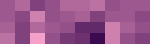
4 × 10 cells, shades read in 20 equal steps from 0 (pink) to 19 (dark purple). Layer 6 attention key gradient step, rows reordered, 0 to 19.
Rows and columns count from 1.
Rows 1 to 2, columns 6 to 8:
7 6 10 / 8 12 9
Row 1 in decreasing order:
12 10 10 9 9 9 7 7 7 6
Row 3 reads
8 12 7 9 10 15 15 4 8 10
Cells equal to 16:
0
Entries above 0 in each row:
10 10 10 9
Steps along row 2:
up down up down down up down same up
